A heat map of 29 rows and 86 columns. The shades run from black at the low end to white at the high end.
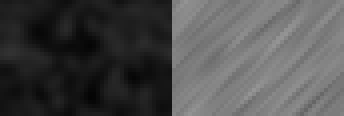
It is made of 1 by 2 panels. Panel 1,1: very low, blotchy, faint in contrast. Panel 1,2: middling, slanting up to the right, faint in contrast.
